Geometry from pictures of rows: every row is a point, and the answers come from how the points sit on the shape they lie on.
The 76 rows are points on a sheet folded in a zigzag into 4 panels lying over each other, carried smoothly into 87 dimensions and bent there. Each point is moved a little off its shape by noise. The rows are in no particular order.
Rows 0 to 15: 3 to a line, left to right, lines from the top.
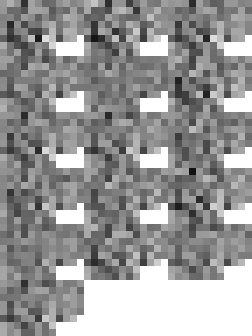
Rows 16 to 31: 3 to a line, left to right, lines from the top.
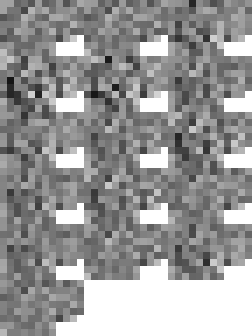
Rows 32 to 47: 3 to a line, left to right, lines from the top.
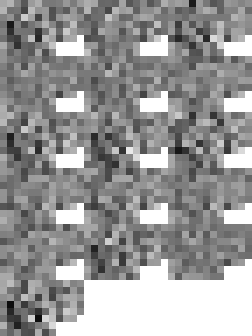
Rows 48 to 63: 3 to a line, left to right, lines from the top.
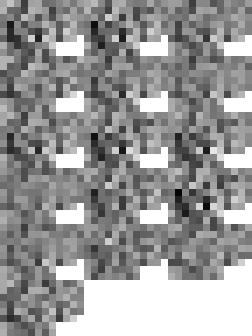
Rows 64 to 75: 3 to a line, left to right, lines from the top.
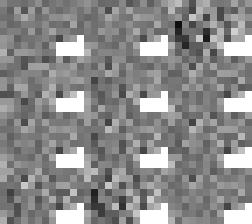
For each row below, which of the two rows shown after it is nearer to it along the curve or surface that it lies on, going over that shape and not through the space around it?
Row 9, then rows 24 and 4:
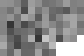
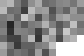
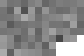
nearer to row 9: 4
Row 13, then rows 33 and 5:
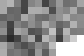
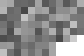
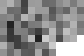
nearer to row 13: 5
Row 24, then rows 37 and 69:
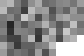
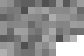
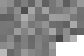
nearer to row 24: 69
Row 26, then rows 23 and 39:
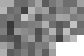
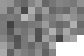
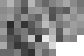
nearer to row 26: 23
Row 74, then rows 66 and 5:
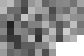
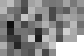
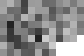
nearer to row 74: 66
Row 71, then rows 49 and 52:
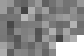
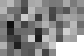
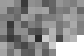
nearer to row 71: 49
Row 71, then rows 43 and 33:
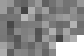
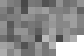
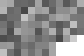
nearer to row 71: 33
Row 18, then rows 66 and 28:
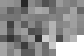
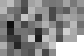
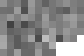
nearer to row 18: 28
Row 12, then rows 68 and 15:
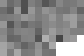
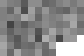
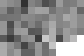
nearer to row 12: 15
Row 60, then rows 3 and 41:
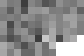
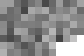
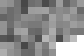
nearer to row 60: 41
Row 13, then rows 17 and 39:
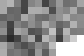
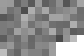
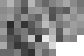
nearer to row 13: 17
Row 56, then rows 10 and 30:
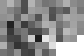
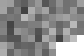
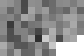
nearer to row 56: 30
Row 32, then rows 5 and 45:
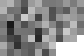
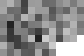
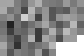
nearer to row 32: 45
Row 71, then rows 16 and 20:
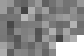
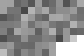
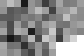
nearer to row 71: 16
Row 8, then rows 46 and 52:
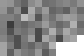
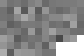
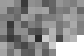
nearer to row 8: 46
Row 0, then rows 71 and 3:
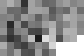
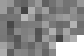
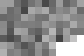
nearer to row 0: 3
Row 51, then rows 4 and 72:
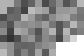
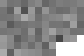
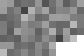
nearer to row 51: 72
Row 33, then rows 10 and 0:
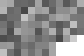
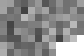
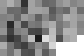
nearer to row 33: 10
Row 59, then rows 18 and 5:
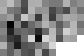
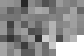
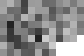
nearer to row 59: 5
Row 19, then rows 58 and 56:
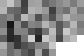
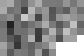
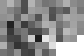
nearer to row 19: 58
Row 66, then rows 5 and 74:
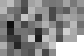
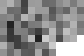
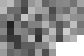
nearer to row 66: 74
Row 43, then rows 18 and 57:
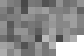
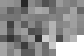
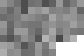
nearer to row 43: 57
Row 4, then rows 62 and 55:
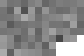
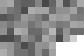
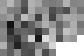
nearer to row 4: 62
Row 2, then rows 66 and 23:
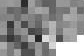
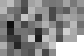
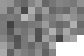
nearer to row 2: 23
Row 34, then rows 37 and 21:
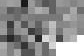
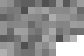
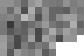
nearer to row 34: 37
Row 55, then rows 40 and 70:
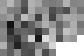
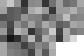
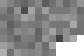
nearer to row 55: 40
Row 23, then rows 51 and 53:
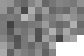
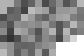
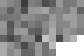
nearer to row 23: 51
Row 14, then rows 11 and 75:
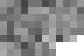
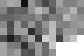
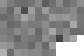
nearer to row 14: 11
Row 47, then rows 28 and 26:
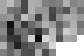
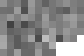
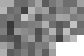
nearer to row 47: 26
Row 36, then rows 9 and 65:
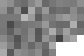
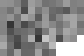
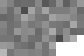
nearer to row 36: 65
